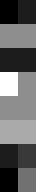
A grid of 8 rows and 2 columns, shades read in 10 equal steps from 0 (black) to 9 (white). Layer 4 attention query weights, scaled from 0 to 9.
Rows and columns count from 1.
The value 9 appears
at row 4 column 1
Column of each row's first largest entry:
2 1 1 1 1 1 2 2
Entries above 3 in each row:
0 2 0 2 2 2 0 1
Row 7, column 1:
1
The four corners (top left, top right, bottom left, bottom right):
0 1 0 4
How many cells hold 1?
4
